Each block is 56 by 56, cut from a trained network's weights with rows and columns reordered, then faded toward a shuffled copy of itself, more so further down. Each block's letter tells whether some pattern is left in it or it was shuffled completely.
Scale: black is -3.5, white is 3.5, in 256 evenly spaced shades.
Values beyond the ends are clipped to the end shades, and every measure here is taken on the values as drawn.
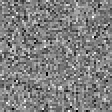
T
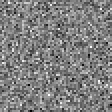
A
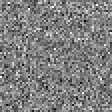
A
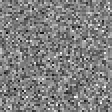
A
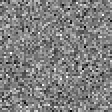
A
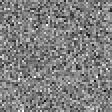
A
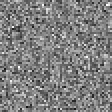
A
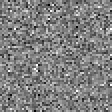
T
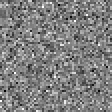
A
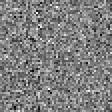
T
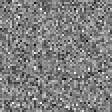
T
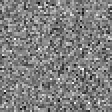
A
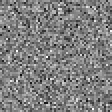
T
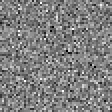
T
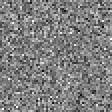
A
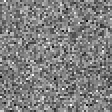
A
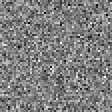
A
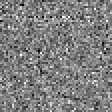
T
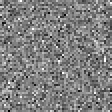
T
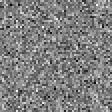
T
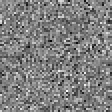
T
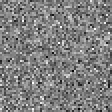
T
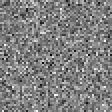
T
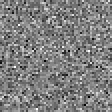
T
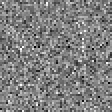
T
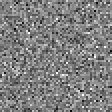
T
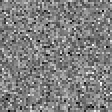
T
